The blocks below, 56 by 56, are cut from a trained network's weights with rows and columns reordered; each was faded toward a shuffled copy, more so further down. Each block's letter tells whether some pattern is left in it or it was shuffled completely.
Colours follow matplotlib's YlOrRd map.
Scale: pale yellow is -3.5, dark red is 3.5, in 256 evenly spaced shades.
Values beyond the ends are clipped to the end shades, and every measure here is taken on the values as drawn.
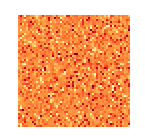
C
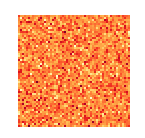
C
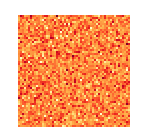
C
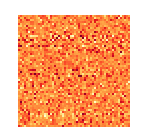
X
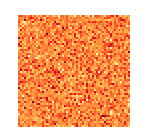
C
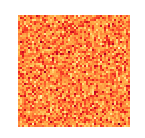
C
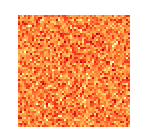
C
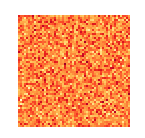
C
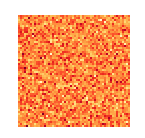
C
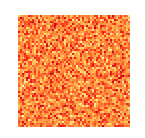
C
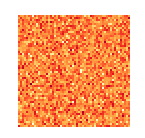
C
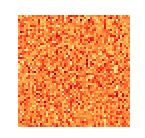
X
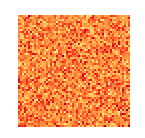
C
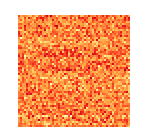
X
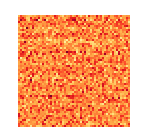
X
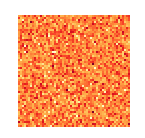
C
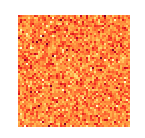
C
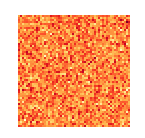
X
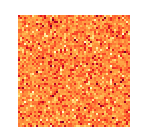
C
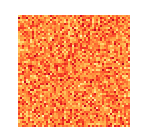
X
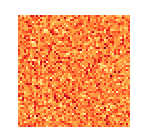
C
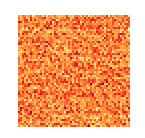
X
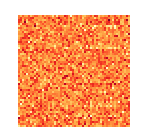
X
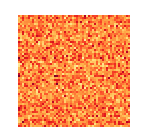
X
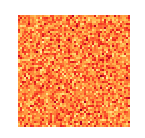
C
